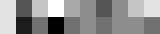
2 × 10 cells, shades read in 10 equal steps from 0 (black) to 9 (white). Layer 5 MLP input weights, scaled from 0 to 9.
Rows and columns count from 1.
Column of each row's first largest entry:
4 1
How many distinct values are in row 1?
6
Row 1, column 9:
7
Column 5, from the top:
6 4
